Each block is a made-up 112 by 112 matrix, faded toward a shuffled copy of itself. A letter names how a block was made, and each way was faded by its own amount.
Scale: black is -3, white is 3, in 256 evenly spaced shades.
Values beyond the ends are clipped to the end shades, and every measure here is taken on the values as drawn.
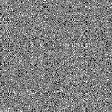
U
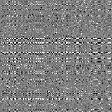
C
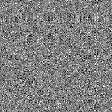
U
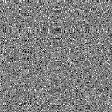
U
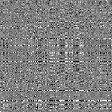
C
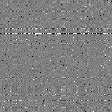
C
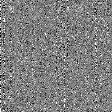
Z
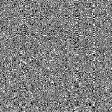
U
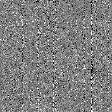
Z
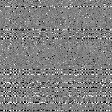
C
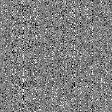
Z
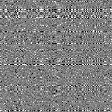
C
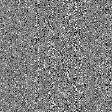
Z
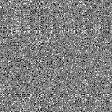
U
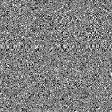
U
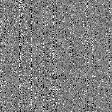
Z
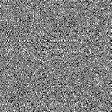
U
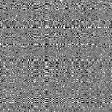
C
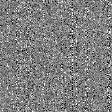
Z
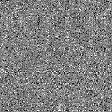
U
